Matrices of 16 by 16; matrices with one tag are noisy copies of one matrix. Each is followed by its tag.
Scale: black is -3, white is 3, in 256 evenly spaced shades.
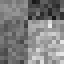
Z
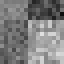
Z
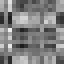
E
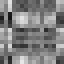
E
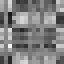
E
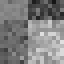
Z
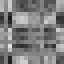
E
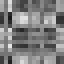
E
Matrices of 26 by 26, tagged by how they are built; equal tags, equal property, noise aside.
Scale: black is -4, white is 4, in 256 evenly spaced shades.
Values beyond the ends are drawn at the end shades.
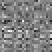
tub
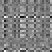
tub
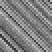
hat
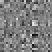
tub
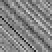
hat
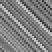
hat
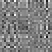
tub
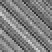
hat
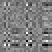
tub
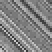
hat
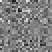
tub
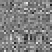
tub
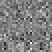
tub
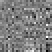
tub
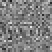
tub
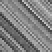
hat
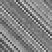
hat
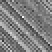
hat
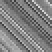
hat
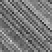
hat
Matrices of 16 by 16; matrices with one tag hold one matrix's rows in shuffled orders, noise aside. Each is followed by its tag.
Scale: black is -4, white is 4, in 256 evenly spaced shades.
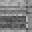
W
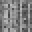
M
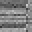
W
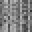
M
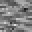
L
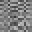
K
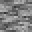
L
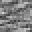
L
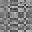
K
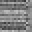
W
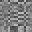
K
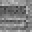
W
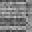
W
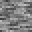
L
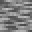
L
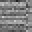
W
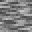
L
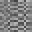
K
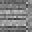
W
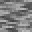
L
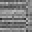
W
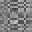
K
